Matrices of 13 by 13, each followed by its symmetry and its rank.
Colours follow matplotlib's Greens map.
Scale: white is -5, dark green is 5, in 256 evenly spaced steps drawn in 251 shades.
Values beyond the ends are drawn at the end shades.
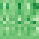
neither, rank two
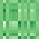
neither, rank one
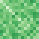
symmetric, full rank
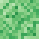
symmetric, full rank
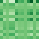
neither, rank one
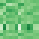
neither, rank two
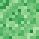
symmetric, full rank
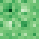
symmetric, rank two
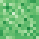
symmetric, full rank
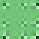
symmetric, rank one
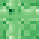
symmetric, rank two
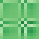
symmetric, rank one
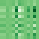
neither, rank one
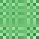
symmetric, rank one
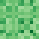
symmetric, rank two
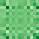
symmetric, rank two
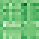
antisymmetric, rank two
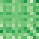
antisymmetric, rank two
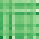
antisymmetric, rank two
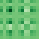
symmetric, rank one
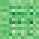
neither, rank two
